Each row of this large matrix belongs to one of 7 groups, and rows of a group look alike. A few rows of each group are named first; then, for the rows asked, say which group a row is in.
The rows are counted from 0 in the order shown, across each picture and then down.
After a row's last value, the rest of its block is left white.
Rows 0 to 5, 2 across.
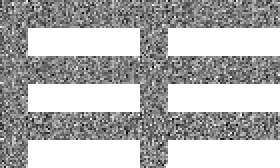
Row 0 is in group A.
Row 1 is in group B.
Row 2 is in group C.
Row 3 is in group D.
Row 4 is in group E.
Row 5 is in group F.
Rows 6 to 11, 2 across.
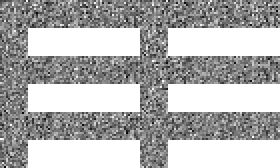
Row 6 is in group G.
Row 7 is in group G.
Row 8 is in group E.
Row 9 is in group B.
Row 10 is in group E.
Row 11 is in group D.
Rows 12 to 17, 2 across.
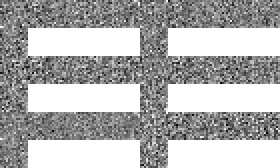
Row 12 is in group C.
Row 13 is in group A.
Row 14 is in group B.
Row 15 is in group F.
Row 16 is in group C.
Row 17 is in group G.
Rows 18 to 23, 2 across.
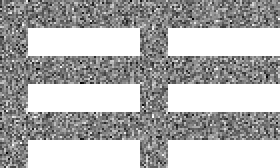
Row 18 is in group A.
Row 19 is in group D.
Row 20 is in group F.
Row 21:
E
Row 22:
B
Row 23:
G
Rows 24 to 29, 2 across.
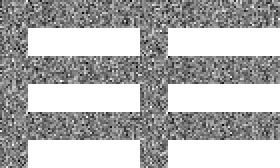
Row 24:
A
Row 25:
B
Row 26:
G
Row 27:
A
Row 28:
A
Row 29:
A
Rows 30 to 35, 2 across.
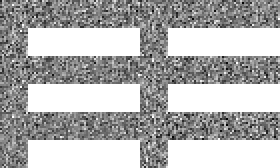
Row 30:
B
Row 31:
D
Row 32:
B
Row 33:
G
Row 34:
G
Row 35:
G
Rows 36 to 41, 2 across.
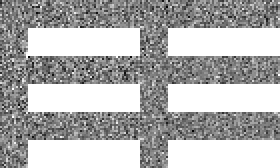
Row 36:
F
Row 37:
E
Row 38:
A
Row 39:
D
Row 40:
G
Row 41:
C
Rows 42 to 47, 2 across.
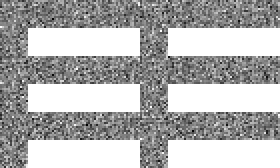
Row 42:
C
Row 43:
B
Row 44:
C
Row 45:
A
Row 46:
F
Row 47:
C
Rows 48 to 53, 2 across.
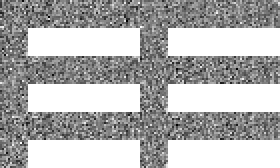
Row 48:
E
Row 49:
C
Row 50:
C
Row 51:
F
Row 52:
B
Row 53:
F
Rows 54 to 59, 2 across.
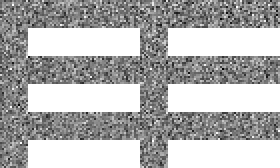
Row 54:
G
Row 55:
G
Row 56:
A
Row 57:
E
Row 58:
B
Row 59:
D
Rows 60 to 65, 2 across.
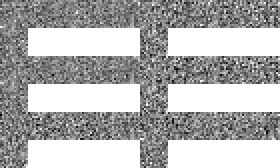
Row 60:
C
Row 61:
G
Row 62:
C
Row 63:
G
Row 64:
F
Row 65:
E
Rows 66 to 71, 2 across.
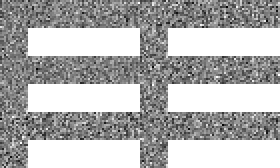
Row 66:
E
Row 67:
G
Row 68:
F
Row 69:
D
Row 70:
B
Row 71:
E
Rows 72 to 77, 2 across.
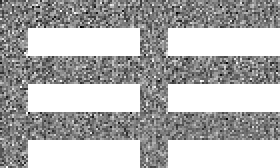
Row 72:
F
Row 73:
F
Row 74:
B
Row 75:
G
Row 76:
A
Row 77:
G
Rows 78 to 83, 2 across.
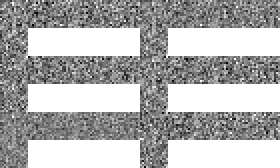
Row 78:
G
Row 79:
G
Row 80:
A
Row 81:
G
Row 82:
G
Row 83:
E
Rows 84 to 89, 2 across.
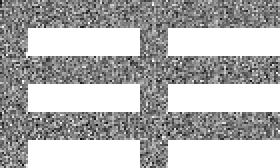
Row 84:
F
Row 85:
G
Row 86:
B
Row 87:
G
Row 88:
F
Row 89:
B
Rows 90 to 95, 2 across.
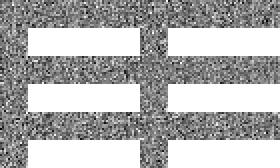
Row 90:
G
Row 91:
A
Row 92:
E
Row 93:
F
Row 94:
B
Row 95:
C
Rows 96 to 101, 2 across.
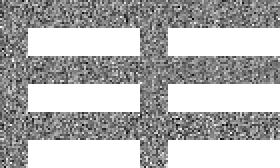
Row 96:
E
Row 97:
D
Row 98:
G
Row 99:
C
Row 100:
E
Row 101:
F
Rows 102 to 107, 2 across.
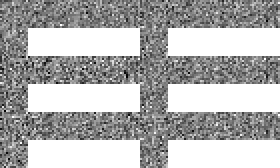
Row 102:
G
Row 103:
E
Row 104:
E
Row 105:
E
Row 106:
B
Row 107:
C
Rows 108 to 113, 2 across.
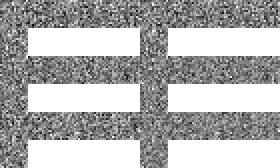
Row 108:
G
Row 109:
G
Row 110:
A
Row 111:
A
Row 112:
D
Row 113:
D
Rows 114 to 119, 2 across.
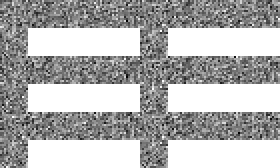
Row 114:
G
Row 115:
B
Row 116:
E
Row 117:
B
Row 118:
B
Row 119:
B
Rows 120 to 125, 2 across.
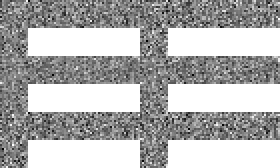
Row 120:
A
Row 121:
B
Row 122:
C
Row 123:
C
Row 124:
A
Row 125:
E
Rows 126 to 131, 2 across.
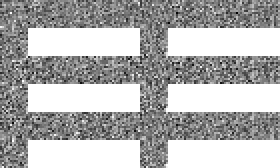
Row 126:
C
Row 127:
F
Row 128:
B
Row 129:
F
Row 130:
D
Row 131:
F
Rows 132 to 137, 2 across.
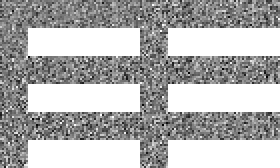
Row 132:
D
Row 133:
B
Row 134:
A
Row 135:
E
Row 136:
F
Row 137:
B
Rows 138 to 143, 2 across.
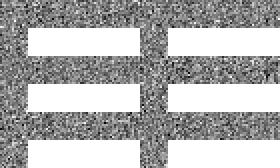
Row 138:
C
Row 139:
D
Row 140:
F
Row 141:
E
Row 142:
B
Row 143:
F
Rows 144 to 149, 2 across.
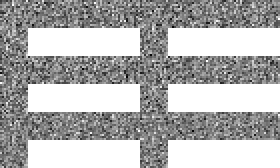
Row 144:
G
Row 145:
D
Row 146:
E
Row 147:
B
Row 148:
D
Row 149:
C
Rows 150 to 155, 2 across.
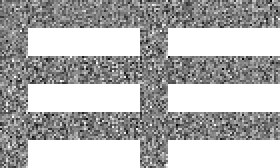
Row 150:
B
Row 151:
B
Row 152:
G
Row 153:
A
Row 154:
G
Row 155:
F
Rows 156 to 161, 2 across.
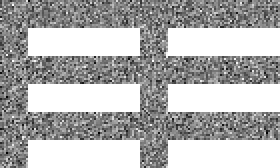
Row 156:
A
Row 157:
F
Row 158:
B
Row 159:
G
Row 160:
B
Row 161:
E
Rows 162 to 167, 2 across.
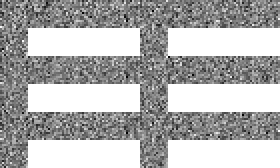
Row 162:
E
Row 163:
D
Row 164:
E
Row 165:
A
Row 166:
E
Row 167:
D
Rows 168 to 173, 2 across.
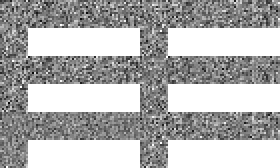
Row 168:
G
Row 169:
B
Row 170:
B
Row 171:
A
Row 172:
F
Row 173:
B
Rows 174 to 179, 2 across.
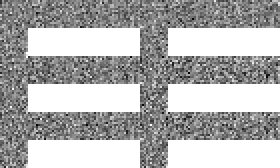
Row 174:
F
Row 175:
C
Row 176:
A
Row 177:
E
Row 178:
F
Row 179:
E
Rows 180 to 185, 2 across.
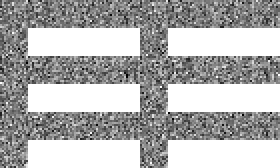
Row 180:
A
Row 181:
A
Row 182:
E
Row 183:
B
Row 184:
F
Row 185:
A
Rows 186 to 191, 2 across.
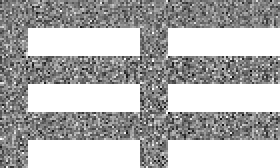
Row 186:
F
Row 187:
A
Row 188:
E
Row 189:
A
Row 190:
C
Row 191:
A
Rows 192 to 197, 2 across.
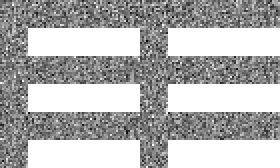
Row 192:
G
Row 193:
B
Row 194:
C
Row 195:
F
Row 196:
E
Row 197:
A
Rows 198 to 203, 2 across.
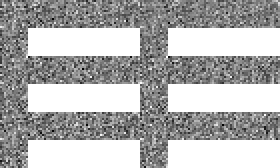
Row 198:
C
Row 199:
C
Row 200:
A
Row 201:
A
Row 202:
C
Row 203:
E
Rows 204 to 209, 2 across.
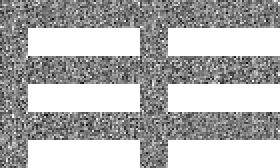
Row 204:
C
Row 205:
C
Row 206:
A
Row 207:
D
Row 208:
G
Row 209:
B
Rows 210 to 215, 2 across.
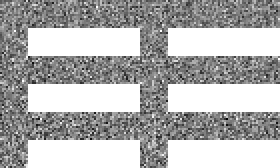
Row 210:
G
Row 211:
B
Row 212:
A
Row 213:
C
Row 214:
F
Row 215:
G
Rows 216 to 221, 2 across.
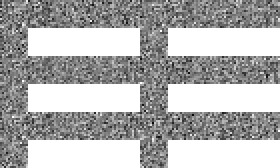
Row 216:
A
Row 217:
B
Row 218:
B
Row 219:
E
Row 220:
B
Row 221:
D
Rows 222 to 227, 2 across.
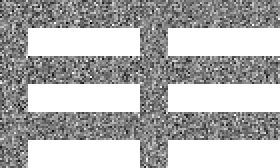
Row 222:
D
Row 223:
D
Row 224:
A
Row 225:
E
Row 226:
C
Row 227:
G
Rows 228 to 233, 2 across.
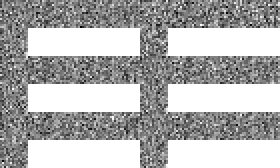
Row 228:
F
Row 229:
G
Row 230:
A
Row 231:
F
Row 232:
E
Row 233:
F
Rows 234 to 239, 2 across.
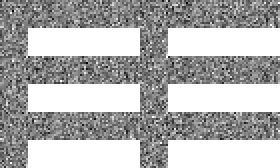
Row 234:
D
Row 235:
E
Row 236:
G
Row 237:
A
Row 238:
E
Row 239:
B
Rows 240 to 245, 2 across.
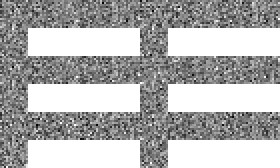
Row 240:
D
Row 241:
D
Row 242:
D
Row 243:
C
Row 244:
F
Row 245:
A
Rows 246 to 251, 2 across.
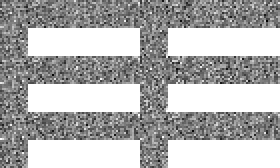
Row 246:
C
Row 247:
E
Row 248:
C
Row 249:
F
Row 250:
C
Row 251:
C
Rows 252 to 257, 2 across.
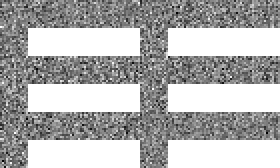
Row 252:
C
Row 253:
F
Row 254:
G
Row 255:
A
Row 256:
E
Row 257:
E
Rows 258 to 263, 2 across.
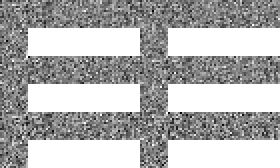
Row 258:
B
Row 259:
D
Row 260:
A
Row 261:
B
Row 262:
B
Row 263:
A
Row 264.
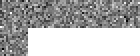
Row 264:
E
